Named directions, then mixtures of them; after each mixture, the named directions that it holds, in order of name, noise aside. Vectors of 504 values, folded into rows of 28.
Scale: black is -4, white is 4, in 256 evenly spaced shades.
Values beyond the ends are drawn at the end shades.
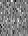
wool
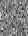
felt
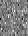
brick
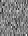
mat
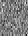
mat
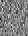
brick, mat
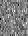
brick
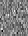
brick, felt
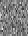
felt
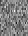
brick, felt, mat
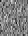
felt, mat, wool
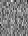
brick, mat, wool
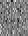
wool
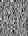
brick, mat, wool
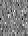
brick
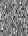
felt
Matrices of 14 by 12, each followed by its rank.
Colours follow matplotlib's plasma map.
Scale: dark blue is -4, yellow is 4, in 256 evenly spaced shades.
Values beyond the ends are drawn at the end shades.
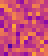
full rank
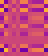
one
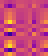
one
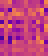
two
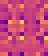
two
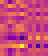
two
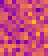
full rank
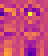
two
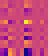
one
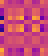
one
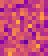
full rank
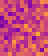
full rank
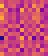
two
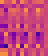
two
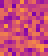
full rank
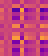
one
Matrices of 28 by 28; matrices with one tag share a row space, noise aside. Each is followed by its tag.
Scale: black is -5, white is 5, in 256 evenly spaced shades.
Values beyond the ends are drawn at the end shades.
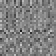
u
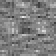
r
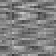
r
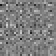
u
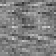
r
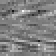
r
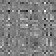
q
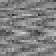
r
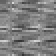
r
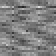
r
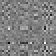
q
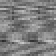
r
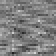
r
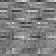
r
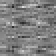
r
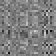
q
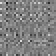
u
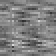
r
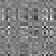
q
